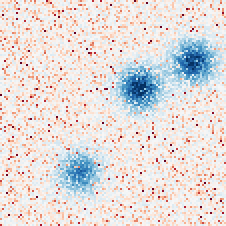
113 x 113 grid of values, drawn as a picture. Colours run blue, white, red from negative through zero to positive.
No row or column stands out. A few values lie far out on both sides of the bulk. There are three dips. Neither half mirrors the other.
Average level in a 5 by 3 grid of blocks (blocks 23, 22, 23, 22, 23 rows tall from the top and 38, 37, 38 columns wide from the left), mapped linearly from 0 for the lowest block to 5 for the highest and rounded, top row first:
5 5 4 / 5 3 0 / 5 3 4 / 4 3 5 / 4 4 5
